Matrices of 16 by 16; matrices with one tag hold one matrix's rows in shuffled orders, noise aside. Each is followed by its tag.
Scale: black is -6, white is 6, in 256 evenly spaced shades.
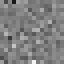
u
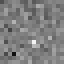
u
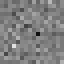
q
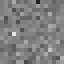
q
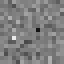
q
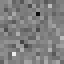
q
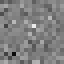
u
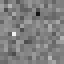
q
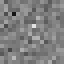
u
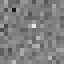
u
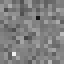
q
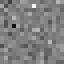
u
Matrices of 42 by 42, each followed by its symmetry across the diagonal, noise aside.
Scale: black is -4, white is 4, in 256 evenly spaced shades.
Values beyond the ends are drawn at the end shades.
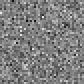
antisymmetric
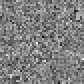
antisymmetric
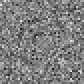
symmetric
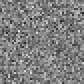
antisymmetric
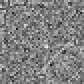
symmetric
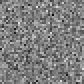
neither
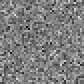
symmetric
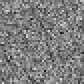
neither
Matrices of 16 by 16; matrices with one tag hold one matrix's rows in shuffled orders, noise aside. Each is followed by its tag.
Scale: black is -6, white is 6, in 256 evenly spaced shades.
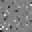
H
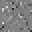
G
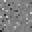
H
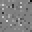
G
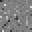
H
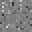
G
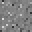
G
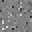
G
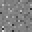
G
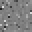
H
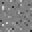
G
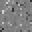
G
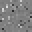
G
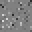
G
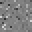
H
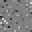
H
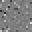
H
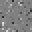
G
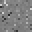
H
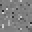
G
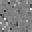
H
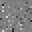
G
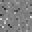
H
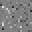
G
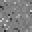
H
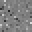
H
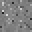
G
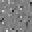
G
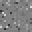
H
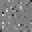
G
